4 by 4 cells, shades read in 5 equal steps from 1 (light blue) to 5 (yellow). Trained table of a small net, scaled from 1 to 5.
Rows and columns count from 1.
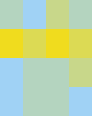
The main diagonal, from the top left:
2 4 2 1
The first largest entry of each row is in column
3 1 4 2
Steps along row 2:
down up down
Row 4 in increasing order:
1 1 2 2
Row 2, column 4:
4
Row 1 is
2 1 3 2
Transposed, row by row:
2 5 1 1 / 1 4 2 2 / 3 5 2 2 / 2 4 3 1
